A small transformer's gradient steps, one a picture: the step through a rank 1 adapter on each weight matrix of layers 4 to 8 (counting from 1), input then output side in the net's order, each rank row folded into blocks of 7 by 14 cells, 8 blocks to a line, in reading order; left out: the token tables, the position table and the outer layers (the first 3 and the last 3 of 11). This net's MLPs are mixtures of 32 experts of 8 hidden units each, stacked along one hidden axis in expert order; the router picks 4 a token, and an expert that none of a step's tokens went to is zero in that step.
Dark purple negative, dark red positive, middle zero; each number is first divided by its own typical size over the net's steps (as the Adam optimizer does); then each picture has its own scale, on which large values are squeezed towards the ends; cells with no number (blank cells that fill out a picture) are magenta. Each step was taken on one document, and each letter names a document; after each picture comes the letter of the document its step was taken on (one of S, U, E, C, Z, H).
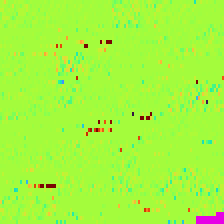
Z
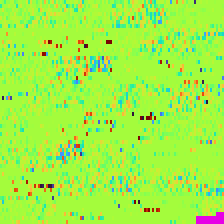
Z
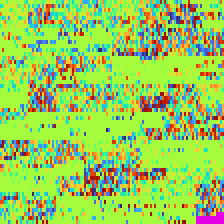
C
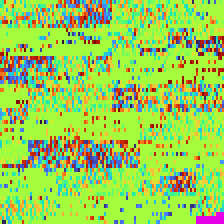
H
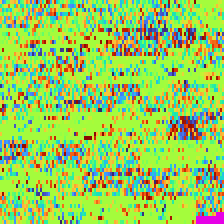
C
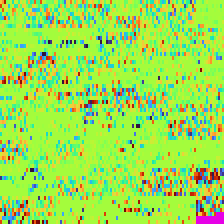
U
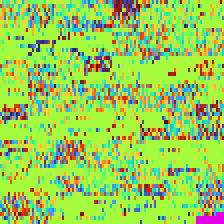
C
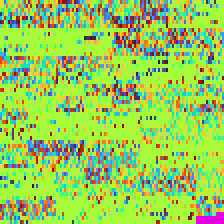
H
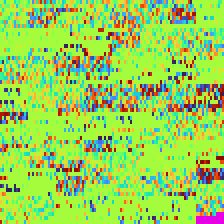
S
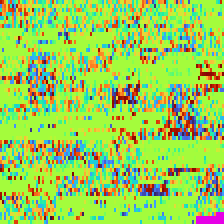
C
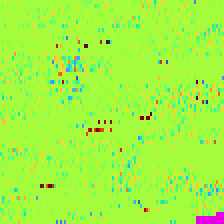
Z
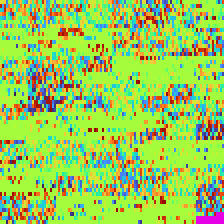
C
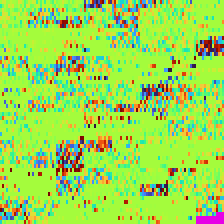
S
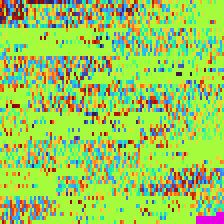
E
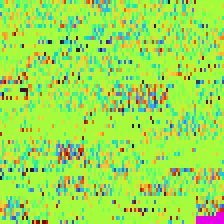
U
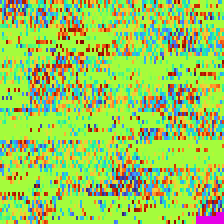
C
